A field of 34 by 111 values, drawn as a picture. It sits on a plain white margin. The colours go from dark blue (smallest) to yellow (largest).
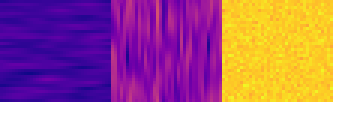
The table splits into one row of 3 panels. Panel 1,1: very low, streaked across, faint in contrast. Panel 1,2: low, streaked downward. Panel 1,3: very high, fine-grained, faint in contrast.
